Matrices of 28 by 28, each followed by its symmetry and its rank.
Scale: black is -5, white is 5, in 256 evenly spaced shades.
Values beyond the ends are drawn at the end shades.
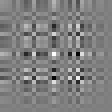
symmetric, rank one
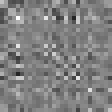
symmetric, rank three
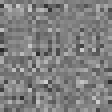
neither, rank five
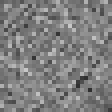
symmetric, full rank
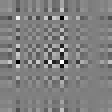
symmetric, rank one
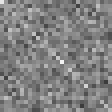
symmetric, full rank
